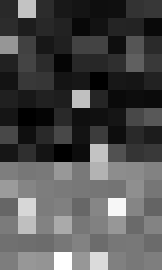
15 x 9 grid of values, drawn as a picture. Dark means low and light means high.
Seam: horizontal, 60% of the way down, the bottom part higher. Average level on the scale: 30%. Calmest part: top middle. Stripes: none. Roughest part: centre.
